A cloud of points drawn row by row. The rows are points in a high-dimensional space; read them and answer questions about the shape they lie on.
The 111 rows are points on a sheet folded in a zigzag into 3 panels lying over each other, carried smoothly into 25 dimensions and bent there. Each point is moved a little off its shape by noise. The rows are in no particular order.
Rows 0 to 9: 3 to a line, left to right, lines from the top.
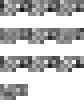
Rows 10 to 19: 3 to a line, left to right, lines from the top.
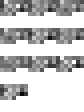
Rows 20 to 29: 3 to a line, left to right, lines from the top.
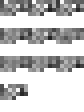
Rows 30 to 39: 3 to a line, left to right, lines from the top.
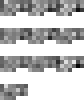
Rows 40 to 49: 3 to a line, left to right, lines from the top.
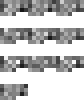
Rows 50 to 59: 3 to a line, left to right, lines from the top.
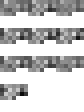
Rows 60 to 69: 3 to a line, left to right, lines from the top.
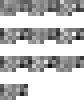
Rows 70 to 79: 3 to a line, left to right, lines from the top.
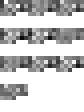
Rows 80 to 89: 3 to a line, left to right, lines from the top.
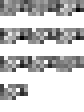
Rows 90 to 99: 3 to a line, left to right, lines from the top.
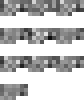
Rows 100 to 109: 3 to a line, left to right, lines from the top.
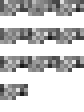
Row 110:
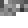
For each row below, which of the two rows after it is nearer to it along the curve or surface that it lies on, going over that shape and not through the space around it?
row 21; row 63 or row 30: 30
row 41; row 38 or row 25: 25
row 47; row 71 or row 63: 71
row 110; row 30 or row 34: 34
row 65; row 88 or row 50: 50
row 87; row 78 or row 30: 30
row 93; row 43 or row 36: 43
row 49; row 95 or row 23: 95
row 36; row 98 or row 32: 32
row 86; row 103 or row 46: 46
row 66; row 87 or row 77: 77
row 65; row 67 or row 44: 67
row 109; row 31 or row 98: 98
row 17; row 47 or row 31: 31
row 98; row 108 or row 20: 20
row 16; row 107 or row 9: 9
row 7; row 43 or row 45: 43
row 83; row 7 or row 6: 6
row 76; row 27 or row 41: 27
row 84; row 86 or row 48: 86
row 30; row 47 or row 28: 28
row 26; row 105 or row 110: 105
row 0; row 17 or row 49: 49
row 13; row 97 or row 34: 97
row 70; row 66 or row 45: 66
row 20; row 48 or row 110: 48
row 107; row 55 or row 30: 55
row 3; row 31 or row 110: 31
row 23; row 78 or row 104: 104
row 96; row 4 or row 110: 110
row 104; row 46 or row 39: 46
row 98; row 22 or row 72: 22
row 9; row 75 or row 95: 75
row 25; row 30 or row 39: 39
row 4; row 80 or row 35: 35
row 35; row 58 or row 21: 58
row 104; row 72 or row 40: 72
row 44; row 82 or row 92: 82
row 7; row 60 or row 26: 60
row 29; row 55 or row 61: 61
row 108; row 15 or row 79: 79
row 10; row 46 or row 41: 41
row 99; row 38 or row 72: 72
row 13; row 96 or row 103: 96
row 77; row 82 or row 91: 82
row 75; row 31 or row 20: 20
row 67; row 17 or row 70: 70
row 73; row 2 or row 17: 17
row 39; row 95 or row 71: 95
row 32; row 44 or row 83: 83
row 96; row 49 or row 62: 49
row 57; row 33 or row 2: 2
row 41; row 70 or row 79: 70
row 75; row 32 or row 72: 72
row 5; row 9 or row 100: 9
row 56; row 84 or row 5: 5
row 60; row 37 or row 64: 37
